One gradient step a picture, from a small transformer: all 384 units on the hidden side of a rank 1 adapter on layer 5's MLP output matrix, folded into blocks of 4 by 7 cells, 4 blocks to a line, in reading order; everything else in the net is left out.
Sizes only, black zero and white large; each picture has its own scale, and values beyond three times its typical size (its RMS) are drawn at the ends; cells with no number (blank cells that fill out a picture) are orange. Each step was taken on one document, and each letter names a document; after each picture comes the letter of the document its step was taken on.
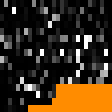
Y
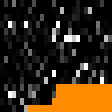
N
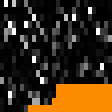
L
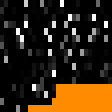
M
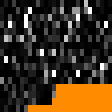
N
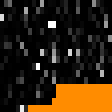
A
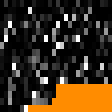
L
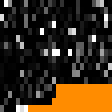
A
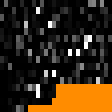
Y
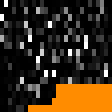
Y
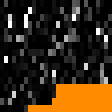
N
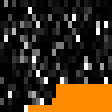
L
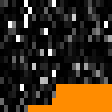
N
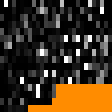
Y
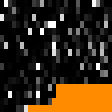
A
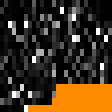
N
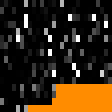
M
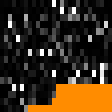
N
